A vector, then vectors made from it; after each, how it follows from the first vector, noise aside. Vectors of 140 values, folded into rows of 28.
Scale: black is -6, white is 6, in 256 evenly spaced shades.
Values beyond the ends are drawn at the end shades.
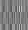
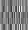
scaled up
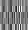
scaled up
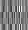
scaled up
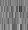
sign-scrambled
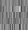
sign-scrambled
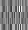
scaled up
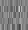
sign-scrambled
